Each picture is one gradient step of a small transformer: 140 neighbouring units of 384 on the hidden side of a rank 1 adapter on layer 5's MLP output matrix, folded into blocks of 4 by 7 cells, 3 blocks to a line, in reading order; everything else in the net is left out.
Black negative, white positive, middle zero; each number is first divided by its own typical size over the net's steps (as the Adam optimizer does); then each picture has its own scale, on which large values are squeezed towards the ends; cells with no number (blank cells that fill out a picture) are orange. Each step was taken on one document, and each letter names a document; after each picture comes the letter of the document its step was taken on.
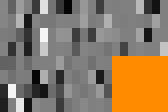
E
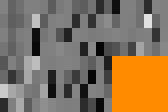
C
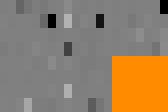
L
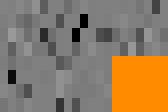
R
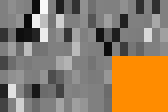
E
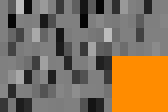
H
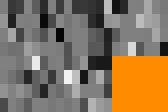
H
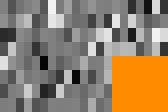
C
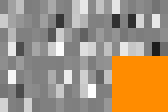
C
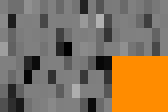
H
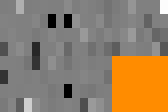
L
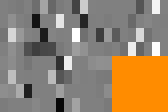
R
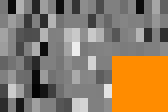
E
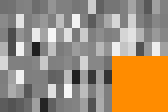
C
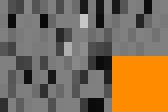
H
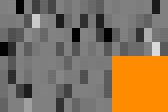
R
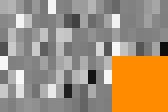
C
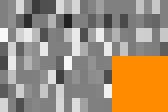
E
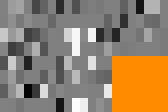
E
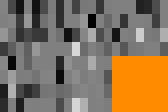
E
